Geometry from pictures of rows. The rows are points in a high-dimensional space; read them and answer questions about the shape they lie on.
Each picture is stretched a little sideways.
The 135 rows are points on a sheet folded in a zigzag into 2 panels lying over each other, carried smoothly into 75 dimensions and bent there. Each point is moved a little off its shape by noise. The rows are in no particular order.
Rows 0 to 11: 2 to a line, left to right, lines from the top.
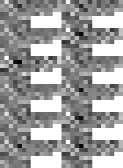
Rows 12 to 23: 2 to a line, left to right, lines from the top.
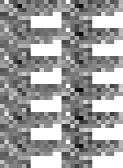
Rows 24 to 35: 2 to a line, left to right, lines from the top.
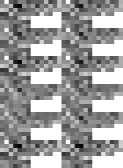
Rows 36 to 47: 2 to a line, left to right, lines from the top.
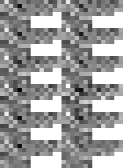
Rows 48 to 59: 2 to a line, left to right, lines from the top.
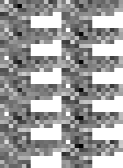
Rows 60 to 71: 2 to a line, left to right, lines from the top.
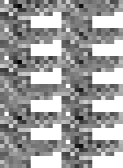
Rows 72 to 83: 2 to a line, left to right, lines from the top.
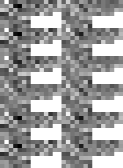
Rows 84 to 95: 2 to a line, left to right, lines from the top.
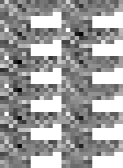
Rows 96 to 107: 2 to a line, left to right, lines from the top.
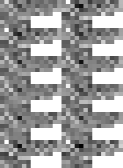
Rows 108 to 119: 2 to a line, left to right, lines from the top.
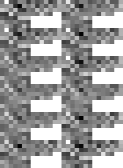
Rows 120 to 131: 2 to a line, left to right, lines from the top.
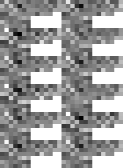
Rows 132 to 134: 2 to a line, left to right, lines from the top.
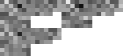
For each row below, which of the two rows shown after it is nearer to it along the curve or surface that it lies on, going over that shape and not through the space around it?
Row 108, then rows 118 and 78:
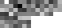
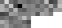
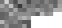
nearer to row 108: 118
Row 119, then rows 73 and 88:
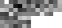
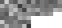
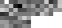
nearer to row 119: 88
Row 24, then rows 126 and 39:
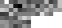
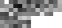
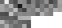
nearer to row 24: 126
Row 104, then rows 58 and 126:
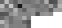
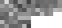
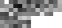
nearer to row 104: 126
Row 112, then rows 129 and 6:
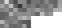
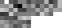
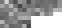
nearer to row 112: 6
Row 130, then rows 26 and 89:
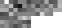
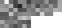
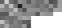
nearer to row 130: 26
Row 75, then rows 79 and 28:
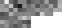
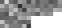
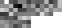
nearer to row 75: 28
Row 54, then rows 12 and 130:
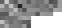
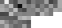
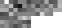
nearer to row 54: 12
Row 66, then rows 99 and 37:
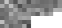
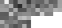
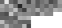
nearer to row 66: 99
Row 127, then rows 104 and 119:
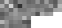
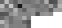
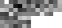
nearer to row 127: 119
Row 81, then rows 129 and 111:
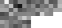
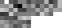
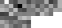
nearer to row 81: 129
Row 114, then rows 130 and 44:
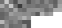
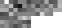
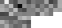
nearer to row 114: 130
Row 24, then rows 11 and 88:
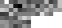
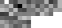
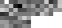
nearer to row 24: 88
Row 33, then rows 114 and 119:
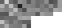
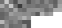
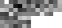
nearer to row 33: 119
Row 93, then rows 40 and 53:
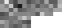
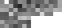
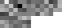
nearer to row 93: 40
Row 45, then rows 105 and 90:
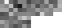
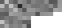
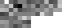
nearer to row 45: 90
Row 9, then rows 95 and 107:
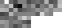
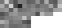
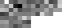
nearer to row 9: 107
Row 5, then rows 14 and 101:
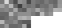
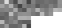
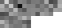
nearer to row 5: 14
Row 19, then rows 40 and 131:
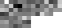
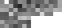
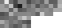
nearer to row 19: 131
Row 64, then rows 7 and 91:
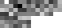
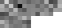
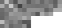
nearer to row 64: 7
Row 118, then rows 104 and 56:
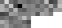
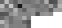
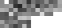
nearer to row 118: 104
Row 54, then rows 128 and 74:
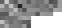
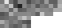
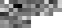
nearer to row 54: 74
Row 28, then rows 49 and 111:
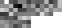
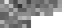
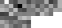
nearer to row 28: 111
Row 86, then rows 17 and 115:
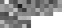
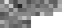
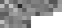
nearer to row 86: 115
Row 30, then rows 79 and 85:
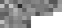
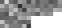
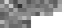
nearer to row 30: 79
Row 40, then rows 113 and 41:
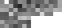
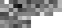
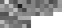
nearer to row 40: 113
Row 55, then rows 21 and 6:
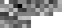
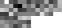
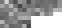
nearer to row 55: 21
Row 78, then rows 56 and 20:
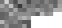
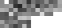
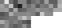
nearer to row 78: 20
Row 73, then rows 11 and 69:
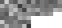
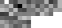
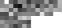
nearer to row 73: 11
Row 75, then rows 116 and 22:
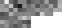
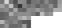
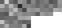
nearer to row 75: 116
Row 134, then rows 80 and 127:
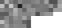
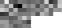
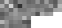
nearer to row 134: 80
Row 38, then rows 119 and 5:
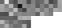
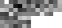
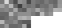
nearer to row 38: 119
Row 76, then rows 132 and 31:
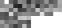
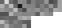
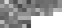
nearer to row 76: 31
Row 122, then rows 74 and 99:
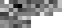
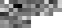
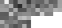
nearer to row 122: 74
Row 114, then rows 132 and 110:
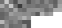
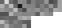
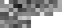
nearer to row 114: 110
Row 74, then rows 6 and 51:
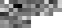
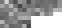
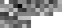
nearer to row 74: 51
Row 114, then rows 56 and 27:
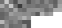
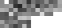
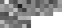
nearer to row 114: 56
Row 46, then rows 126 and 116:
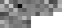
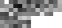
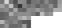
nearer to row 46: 126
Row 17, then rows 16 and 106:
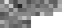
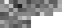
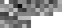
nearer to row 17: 16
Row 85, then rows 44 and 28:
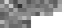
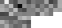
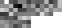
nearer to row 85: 28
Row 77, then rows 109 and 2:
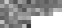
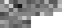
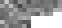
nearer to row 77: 2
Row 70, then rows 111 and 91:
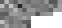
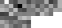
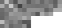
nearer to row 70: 111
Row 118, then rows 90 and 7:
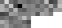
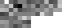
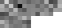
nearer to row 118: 7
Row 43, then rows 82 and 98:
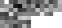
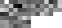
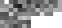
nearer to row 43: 98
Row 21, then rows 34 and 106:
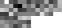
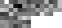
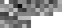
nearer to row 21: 34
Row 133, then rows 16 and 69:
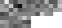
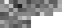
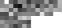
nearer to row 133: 16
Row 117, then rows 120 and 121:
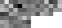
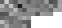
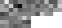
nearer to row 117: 120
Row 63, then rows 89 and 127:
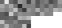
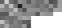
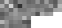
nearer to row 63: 89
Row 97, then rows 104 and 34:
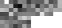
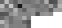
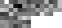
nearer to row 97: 34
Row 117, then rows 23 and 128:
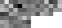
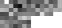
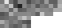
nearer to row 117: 23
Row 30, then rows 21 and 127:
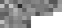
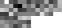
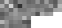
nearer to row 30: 21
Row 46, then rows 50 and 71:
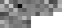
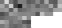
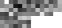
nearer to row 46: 71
